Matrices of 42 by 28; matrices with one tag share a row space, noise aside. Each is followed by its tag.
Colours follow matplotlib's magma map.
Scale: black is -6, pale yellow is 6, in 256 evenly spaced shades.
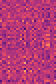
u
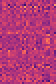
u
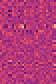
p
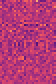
p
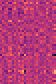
p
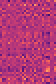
u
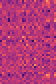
u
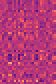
p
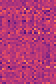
u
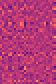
p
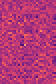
p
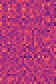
u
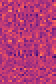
p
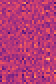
u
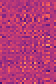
u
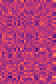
p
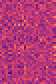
p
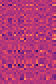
p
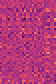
u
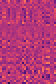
u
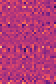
u
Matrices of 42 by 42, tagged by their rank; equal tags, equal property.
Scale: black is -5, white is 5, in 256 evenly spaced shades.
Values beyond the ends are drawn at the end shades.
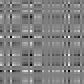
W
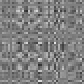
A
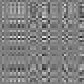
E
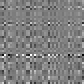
E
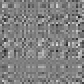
A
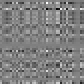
E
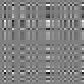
W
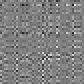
A
